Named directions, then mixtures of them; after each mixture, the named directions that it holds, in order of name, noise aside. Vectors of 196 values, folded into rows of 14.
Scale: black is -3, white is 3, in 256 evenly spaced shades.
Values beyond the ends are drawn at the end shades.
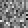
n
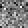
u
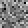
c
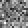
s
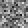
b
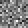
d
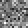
s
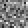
c, n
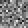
d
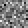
c, n, u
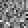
n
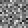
d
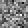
b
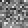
b, s, u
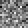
d, u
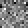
c, u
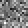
s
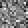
c, d, s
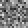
c, d, s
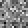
s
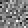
d, n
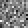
n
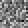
n, s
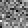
n, s, u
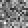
s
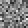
d, n, s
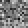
d, s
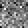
u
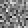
c, d, n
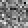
c, s, u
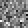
n
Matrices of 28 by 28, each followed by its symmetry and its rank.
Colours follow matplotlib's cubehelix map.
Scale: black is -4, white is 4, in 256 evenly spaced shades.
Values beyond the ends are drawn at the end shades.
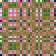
symmetric, rank two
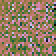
neither, rank five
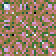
symmetric, rank five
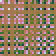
symmetric, rank two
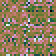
neither, rank five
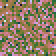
antisymmetric, full rank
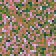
antisymmetric, full rank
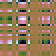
neither, rank one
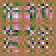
symmetric, rank two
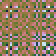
symmetric, rank two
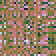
neither, rank five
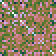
symmetric, rank five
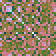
symmetric, rank five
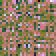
neither, rank five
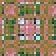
symmetric, rank two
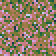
antisymmetric, full rank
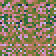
neither, rank five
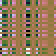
neither, rank one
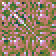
symmetric, rank five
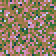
antisymmetric, full rank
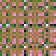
symmetric, rank two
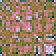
symmetric, rank five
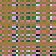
neither, rank one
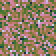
antisymmetric, full rank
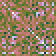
symmetric, rank five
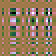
neither, rank one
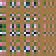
neither, rank one
